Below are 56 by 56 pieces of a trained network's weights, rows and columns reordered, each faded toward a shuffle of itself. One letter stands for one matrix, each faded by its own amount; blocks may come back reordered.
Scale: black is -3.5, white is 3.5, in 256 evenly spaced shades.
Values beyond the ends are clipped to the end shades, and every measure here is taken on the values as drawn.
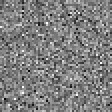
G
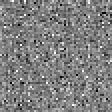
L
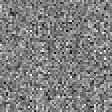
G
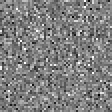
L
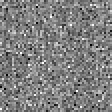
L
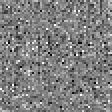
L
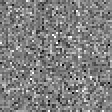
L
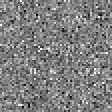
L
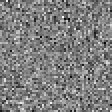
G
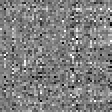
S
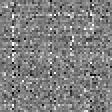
S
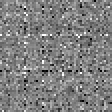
S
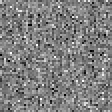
L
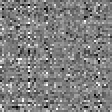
S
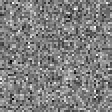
G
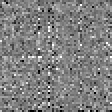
S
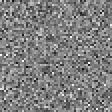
G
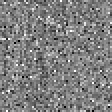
L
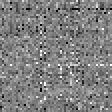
S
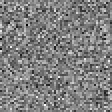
G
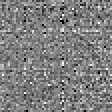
S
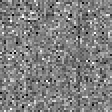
L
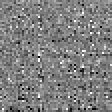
S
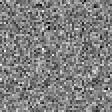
G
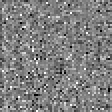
L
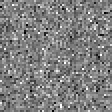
L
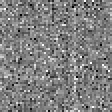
L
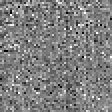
L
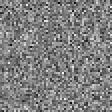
G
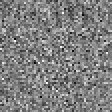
G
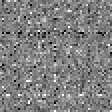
S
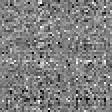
S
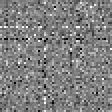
S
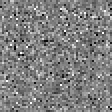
L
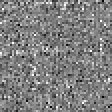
L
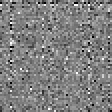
S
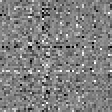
S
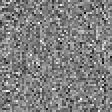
G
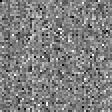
L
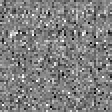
L
